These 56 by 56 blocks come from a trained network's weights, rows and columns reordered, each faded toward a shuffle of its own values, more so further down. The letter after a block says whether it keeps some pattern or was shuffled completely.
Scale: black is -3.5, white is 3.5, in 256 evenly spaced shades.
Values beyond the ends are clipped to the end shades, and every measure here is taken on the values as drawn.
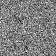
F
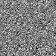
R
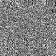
R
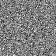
F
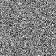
R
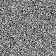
F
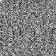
R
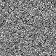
F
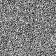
F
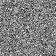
F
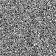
F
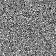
F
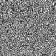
R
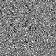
R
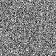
F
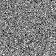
F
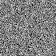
F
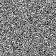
F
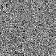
R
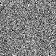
R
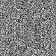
R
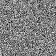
F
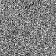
R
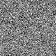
R
